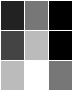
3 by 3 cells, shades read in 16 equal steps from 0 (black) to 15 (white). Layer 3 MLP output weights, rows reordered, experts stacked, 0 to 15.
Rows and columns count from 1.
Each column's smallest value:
2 7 0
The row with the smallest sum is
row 1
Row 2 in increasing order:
0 4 11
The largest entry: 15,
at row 3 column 2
